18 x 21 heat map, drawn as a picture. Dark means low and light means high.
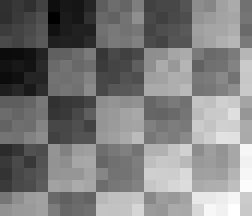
Slope: up to the bottom right. Average level on the scale: 50%. Ninth with the highest average: bottom right. Grain: checkered. Lone odd cells: none.
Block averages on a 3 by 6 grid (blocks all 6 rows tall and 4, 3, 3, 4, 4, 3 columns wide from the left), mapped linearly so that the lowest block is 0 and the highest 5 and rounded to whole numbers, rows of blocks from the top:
001223 / 112334 / 133445
